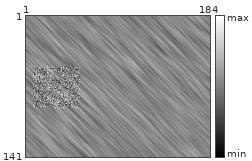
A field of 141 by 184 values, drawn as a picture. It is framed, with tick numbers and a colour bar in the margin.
In the middle left lies a patch that is rougher than the rest. There is no overall slope. Neither half mirrors the other. The grain runs diagonally down to the right. Values change most from cell to cell in the middle left. The distribution is heavy-tailed on both sides. No single row or column stands out from its neighbours.
